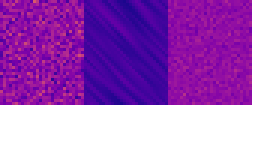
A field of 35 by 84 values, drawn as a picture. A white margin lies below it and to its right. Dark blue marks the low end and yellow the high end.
It is made of 1 by 3 panels. Panel 1,1: low, fine-grained. Panel 1,2: very low, slanting down to the right, faint in contrast. Panel 1,3: low, fine-grained, faint in contrast.
